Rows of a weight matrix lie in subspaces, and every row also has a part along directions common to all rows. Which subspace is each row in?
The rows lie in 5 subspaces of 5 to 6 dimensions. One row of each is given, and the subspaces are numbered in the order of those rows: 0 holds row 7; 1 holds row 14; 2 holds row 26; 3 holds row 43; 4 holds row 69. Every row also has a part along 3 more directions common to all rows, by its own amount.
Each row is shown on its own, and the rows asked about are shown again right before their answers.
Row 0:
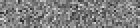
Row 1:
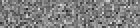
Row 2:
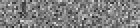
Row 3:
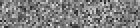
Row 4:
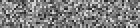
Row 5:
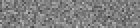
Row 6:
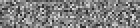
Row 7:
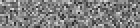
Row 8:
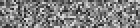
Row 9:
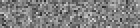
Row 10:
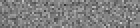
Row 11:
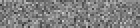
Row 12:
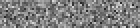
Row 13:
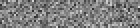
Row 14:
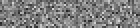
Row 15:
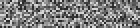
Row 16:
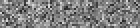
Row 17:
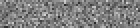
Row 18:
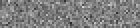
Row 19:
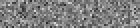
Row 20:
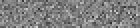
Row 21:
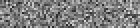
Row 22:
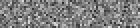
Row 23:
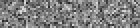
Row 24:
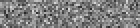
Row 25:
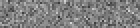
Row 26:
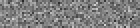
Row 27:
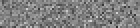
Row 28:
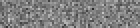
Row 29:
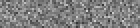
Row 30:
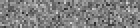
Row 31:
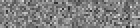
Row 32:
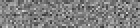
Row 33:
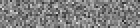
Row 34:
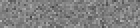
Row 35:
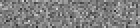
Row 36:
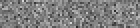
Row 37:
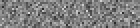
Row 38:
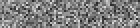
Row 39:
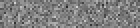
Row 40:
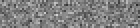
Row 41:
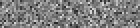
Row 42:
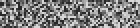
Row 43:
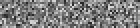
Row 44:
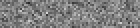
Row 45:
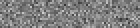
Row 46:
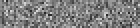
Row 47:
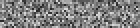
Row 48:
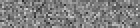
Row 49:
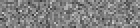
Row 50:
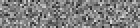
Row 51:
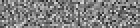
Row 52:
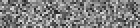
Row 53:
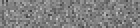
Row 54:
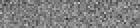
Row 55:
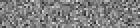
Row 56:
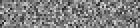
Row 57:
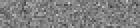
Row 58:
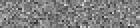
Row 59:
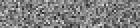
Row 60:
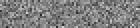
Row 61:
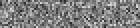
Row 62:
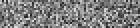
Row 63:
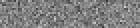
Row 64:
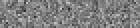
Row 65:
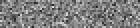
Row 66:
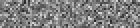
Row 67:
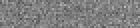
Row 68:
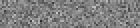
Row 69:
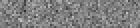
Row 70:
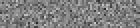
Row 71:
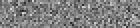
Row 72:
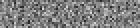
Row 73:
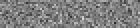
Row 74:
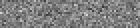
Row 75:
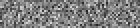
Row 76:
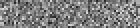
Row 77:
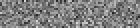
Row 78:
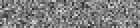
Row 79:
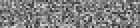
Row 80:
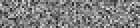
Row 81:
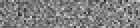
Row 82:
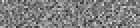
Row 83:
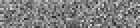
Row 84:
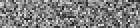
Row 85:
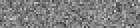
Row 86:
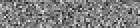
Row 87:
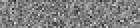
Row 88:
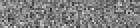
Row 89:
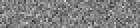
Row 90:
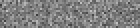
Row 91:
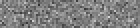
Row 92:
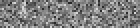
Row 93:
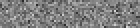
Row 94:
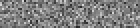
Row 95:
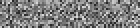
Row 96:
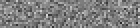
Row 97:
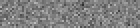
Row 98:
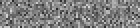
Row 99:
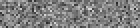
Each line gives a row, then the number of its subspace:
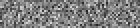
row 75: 0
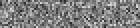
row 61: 2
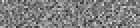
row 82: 1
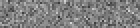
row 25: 2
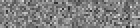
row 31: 4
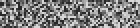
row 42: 0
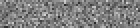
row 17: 2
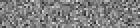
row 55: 3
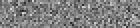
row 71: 2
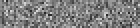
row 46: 1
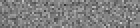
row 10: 2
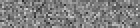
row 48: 1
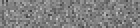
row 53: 1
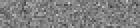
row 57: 4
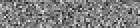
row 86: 3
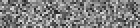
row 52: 4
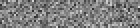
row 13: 2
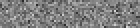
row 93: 4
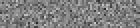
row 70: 2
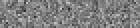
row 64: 4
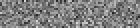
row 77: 3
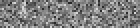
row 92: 4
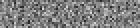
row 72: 0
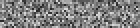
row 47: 1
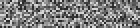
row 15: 2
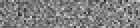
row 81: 0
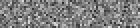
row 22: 4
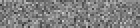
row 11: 3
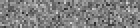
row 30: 2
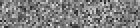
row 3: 0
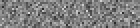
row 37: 0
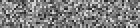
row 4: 4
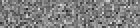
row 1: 1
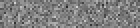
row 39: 0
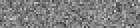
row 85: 3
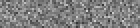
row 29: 3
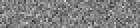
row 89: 3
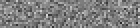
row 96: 1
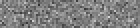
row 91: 3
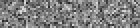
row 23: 4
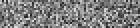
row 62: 1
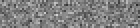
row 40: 4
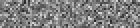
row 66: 2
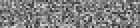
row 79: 1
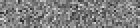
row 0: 4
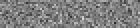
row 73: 3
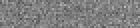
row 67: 1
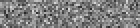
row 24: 4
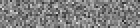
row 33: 3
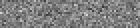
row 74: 4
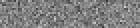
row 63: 0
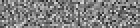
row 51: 1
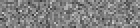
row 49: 4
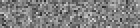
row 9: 4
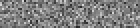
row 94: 3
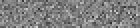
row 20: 1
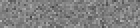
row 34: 0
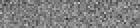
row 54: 0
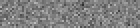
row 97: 3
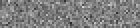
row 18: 2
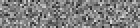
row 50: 2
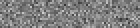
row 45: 2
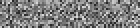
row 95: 2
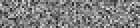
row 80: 2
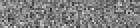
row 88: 1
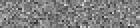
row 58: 3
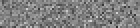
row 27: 1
